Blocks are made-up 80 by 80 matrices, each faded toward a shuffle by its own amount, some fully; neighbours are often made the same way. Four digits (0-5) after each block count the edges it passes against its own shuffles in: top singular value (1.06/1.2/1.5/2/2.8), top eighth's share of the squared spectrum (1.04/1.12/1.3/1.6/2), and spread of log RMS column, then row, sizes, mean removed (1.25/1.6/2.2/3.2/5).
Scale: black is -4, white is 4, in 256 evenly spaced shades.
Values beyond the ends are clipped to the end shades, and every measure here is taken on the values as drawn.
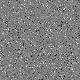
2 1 0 0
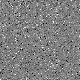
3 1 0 0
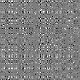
5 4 3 3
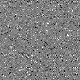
4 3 1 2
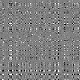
5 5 3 3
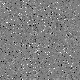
2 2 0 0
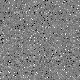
3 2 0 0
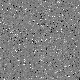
2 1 0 0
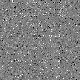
3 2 1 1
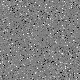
0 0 0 0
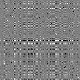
5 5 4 3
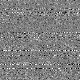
2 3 0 4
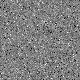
0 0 0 0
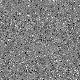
0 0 0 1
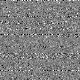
2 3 0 3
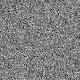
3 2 0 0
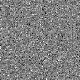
3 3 1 1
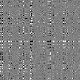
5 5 3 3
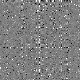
4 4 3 2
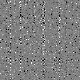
4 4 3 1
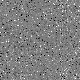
2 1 0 0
